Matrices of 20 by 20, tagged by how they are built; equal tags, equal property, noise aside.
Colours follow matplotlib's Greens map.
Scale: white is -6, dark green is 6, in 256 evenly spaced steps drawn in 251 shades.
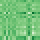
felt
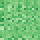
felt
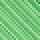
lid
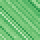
lid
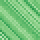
lid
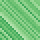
lid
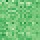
felt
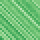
lid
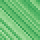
lid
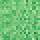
felt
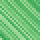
lid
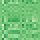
felt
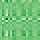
felt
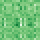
felt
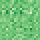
felt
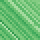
lid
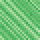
lid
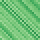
lid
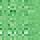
felt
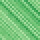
lid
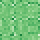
felt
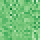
felt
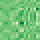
felt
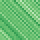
lid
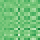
felt
